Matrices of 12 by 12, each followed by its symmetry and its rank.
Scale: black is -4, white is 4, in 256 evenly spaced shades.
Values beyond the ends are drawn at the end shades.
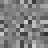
antisymmetric, rank two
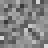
symmetric, full rank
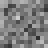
symmetric, full rank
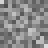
symmetric, full rank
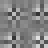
symmetric, rank two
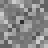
symmetric, full rank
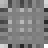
symmetric, rank one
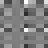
neither, rank one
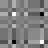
symmetric, rank one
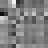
antisymmetric, rank two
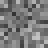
symmetric, full rank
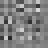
antisymmetric, rank two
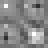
symmetric, rank two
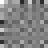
symmetric, rank two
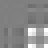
symmetric, rank one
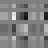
neither, rank one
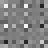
symmetric, rank two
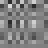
neither, rank one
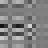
neither, rank one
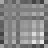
symmetric, rank one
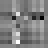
antisymmetric, rank two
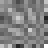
symmetric, rank two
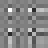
symmetric, rank one
